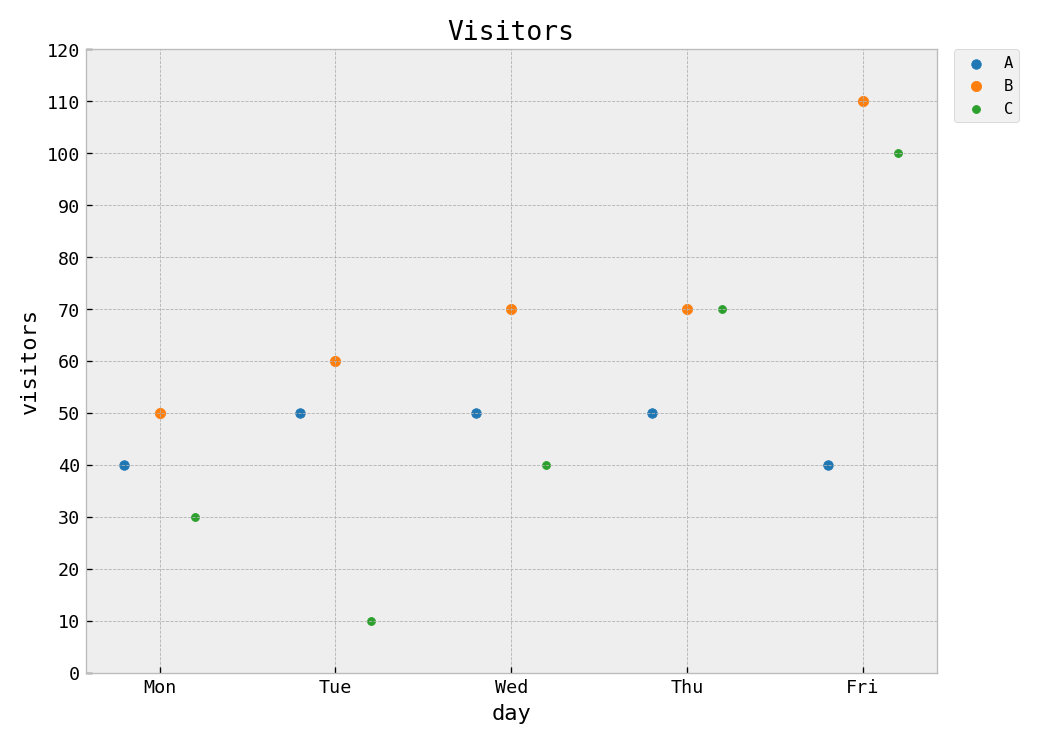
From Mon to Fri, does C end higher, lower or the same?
higher
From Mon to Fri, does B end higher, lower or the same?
higher
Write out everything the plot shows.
Title: Visitors
x-axis: day, ticks Mon Tue Wed Thu Fri
y-axis: visitors, ticks 0 10 20 30 40 50 60 70 80 90 100 110 120
Legend: A, B, C
Values:
A: 40 50 50 50 40
B: 50 60 70 70 110
C: 30 10 40 70 100
